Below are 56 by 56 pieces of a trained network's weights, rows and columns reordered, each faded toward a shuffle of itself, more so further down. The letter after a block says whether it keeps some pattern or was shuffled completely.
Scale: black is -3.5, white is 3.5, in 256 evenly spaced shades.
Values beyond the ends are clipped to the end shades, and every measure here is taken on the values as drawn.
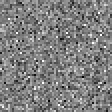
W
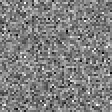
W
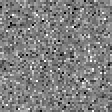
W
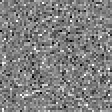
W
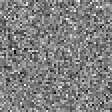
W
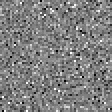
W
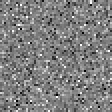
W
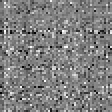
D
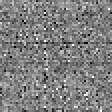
D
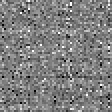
D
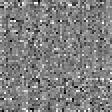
D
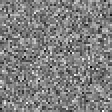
D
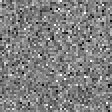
W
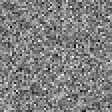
W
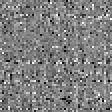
D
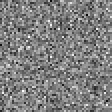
W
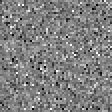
W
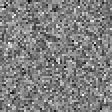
W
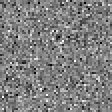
W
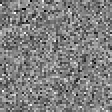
W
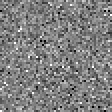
W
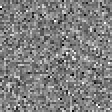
W
